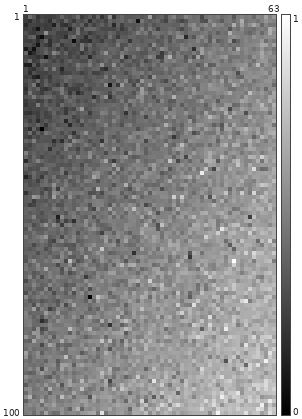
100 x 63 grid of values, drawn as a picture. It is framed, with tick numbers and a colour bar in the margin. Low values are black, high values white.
There are no regular stripes. Overall the values sit about 50% of the way up the scale. The histogram is bell-shaped. The field climbs toward the bottom right. The texture is fine-grained noise. No single row or column stands out from its neighbours.
